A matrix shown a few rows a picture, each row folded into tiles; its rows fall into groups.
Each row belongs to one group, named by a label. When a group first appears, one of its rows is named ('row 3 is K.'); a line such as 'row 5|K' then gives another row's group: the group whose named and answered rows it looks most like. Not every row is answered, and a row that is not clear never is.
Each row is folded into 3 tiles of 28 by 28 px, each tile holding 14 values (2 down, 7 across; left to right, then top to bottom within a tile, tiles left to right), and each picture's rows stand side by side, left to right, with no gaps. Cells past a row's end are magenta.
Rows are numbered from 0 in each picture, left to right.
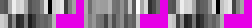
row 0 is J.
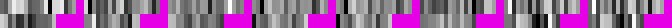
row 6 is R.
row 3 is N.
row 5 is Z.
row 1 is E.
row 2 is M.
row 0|J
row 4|N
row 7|R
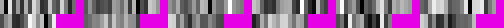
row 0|E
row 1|Z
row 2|M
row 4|R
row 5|J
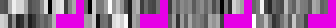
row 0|J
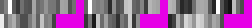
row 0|M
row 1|R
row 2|Z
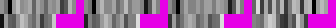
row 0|N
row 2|N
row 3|R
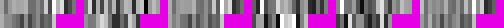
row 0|J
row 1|R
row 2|J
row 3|E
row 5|J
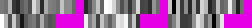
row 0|M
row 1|E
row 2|E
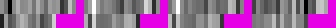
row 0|N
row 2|M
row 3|Z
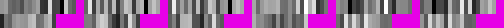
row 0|Z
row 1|R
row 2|R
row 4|Z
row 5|Z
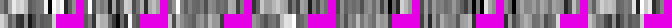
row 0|J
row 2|M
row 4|Z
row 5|Z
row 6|N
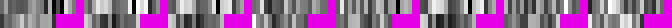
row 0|Z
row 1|J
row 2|J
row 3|M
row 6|E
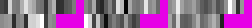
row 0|E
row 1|M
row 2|M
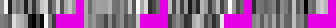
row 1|J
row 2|E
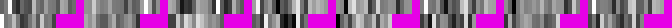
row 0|M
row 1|M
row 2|Z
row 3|R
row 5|R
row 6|N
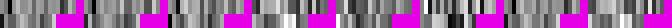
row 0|N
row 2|N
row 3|E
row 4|M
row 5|R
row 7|E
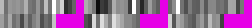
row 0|J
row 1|Z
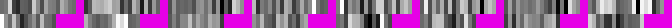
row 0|M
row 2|Z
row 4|R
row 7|J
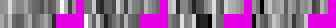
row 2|R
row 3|N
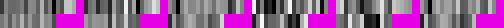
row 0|Z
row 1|Z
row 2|N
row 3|E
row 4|R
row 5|N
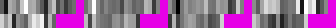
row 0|E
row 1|M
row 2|N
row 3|J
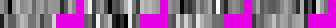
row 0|N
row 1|R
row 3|Z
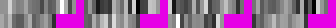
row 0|M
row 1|Z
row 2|E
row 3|Z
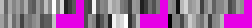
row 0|J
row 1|E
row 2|N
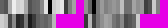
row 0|J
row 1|N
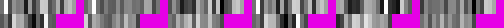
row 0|R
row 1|M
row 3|R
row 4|Z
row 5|Z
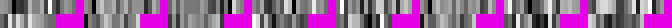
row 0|Z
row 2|Z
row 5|N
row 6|R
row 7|J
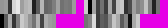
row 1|E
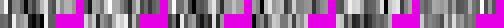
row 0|R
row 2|R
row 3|N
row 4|J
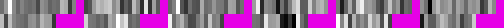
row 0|M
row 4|E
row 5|N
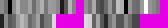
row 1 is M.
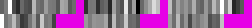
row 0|M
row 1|Z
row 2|J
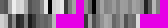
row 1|N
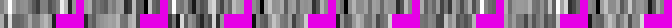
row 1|Z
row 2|R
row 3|N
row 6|J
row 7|N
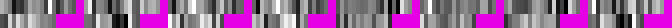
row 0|Z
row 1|R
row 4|Z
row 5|M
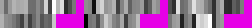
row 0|J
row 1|N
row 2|E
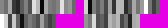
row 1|E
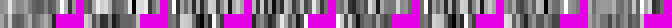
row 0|M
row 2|R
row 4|M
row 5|R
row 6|M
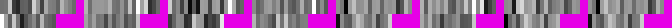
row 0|M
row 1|J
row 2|E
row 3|E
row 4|N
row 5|J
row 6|N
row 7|N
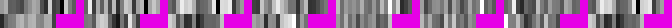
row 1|R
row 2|J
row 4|J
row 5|E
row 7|J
